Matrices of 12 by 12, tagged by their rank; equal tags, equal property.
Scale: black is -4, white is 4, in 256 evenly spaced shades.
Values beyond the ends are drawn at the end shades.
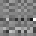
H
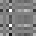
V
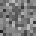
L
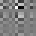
V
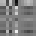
V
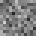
L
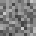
L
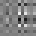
V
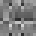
H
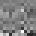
H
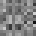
H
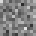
L
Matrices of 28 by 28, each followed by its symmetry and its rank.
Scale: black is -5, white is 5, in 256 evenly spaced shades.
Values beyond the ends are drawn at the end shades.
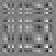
symmetric, rank two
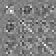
symmetric, rank five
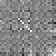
symmetric, rank five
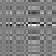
neither, rank one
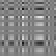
neither, rank one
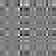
neither, rank one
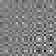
symmetric, rank two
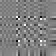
symmetric, rank two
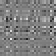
neither, rank two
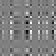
neither, rank one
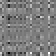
neither, rank two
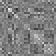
symmetric, rank five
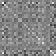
symmetric, rank five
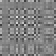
symmetric, rank two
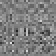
neither, rank five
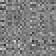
neither, rank five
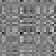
neither, rank two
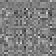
neither, rank five
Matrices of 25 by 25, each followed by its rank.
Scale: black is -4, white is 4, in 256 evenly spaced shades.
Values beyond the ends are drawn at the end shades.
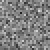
full rank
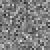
full rank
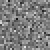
full rank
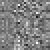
five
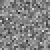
full rank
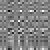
two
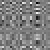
two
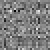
five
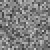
full rank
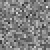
full rank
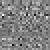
five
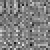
five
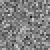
full rank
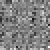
five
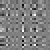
two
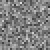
full rank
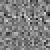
five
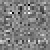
five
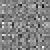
five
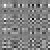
two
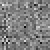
five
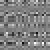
two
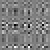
two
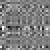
two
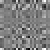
two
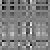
two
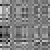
two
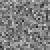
full rank
